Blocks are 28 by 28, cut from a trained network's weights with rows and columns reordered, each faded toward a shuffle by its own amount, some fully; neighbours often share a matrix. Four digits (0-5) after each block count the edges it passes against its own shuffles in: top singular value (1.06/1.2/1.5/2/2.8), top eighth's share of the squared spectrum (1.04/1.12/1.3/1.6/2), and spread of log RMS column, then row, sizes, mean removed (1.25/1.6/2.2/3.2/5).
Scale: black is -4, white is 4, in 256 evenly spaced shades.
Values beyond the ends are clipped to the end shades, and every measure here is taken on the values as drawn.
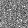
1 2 0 0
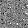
0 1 0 1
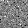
0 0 0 0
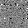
2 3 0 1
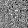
1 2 0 1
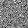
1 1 0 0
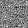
1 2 0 1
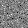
0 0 0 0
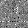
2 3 0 1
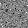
0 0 0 0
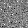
0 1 0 0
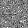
0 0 0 0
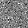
2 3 1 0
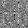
2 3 1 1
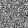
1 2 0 0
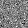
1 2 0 0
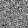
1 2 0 1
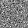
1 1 1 0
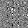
2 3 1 0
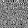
2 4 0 1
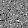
2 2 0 1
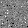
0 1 0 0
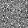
2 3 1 0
